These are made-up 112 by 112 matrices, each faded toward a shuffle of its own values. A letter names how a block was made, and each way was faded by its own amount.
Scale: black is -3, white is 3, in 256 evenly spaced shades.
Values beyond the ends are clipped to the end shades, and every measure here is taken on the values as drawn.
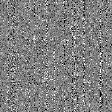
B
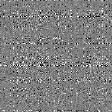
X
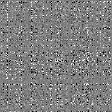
X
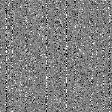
B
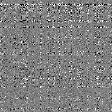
X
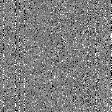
B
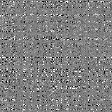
X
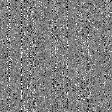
B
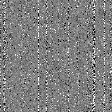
B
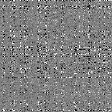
X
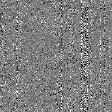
B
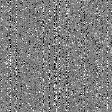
B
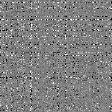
X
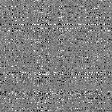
X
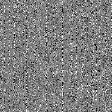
B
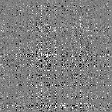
X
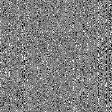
B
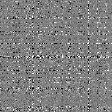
X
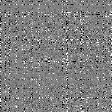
X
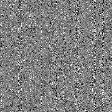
B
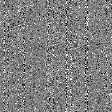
B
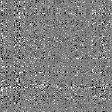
X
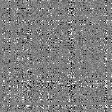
X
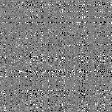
X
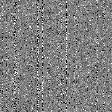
B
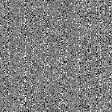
B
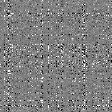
X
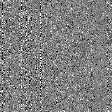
B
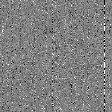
B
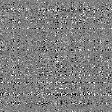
X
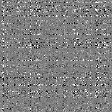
X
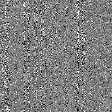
B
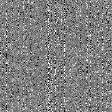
B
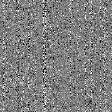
B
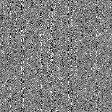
B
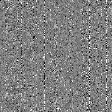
B
